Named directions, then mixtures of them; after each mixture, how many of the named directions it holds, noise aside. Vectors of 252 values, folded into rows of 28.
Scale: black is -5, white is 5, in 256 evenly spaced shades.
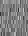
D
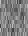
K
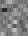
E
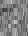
two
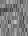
three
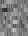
one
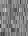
three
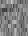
three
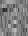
two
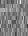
three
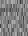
three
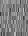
one
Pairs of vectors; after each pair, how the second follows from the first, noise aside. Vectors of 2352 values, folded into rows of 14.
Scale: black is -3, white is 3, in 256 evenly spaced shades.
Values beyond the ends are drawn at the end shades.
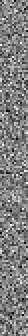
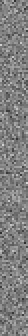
shrunk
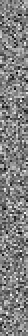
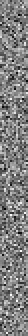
copied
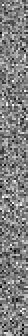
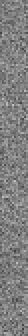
shrunk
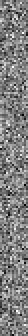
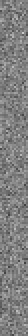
shrunk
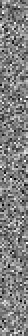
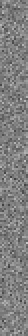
shrunk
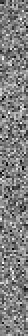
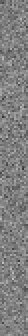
shrunk
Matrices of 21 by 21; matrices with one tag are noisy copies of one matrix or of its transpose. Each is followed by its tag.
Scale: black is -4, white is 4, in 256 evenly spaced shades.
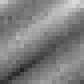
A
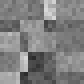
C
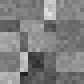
C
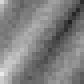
A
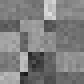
C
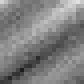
A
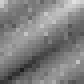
A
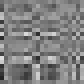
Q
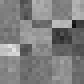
C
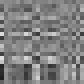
Q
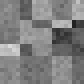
C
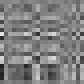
Q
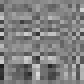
Q
